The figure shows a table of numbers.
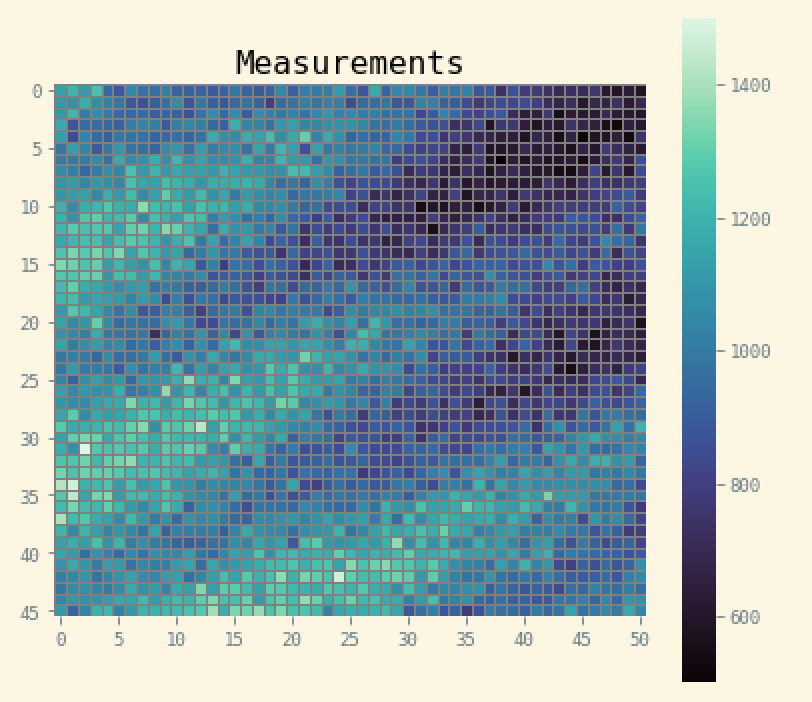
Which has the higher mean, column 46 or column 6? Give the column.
6
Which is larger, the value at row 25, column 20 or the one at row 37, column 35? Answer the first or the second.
the first
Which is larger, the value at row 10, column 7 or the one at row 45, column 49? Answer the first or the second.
the first
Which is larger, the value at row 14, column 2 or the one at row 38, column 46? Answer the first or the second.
the first
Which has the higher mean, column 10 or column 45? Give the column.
10
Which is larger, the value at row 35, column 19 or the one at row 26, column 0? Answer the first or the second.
the second
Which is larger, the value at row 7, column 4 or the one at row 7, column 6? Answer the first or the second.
the second
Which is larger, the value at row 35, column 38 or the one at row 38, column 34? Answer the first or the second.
the second
